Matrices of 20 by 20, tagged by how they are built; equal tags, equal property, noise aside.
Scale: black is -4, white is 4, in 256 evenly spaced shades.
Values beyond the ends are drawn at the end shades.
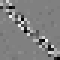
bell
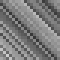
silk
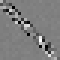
bell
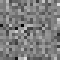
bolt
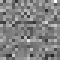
bolt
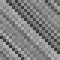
silk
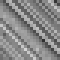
silk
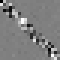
bell
